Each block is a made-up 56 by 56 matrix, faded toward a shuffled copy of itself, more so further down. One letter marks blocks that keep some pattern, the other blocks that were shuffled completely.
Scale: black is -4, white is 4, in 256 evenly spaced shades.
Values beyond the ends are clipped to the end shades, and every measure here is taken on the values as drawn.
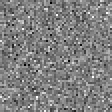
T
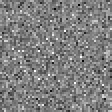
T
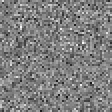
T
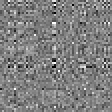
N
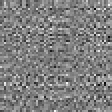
N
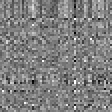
N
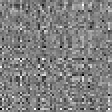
N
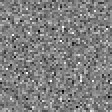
T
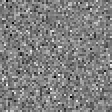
T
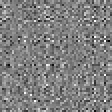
N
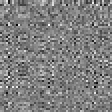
N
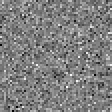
T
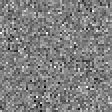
T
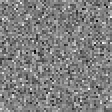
T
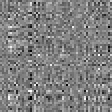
N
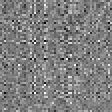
N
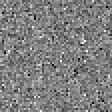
T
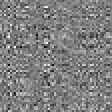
N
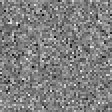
T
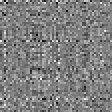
N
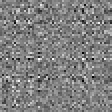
N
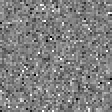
T
